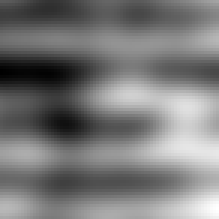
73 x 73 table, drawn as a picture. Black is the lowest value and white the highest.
Horizontal stripes repeat 4 times down the table. The middle left is the ninth with the lowest average. There are no lone odd cells. The histogram is bell-shaped. Values rise toward the bottom right.
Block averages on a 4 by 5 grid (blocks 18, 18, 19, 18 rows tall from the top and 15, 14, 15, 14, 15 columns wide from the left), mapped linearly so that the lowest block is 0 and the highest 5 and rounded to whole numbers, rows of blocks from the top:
11223 / 00333 / 21245 / 32234
